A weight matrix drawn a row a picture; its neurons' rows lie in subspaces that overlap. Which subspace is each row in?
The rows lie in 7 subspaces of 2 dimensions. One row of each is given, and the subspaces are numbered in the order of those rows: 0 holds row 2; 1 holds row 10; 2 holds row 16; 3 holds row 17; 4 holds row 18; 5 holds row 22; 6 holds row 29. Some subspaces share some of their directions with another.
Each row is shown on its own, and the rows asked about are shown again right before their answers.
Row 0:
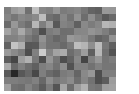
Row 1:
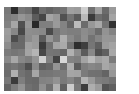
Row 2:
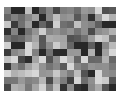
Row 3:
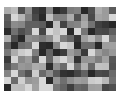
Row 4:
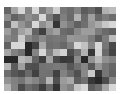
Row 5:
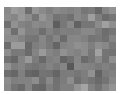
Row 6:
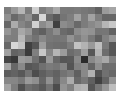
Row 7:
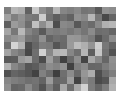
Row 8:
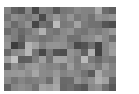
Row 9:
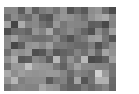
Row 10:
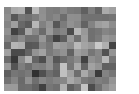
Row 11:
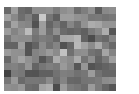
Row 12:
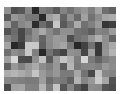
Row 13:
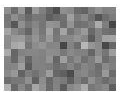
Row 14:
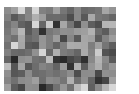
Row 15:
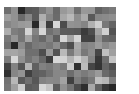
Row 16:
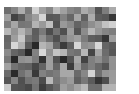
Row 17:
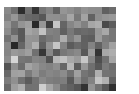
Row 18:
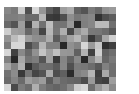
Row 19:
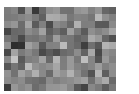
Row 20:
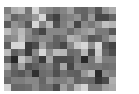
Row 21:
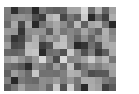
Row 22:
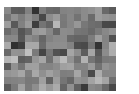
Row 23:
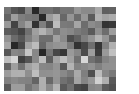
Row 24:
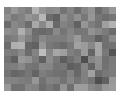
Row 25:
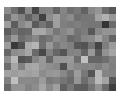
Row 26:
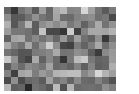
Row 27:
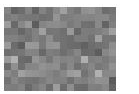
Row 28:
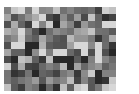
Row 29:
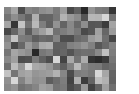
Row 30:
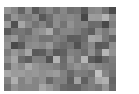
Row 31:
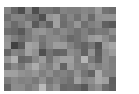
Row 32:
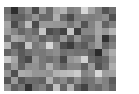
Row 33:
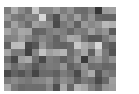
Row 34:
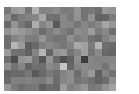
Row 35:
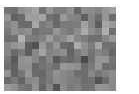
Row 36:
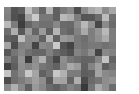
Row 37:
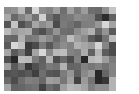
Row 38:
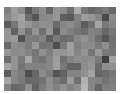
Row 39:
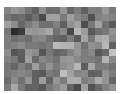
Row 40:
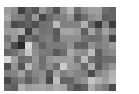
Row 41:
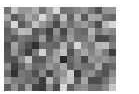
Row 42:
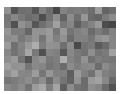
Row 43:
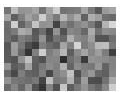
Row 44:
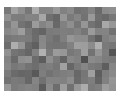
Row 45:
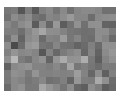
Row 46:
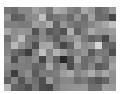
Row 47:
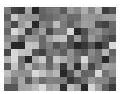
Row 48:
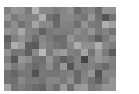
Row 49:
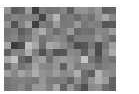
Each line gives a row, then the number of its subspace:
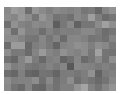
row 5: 0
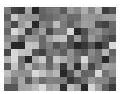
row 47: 1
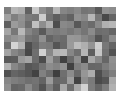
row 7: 0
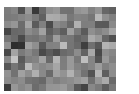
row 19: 4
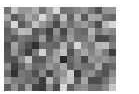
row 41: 4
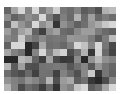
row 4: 5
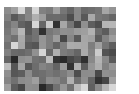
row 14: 3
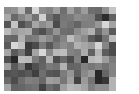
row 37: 6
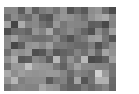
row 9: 6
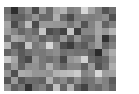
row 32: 2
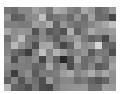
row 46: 2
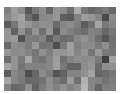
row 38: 0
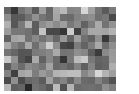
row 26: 2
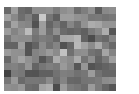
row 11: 3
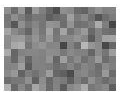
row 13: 4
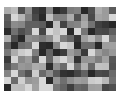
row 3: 2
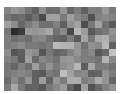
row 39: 1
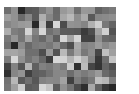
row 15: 3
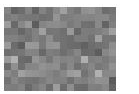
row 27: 2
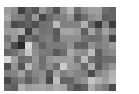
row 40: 5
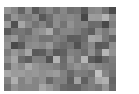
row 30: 6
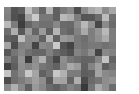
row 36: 0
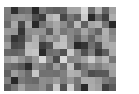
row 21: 6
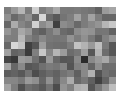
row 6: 5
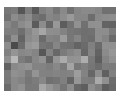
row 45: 3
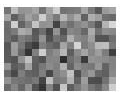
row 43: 4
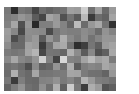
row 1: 6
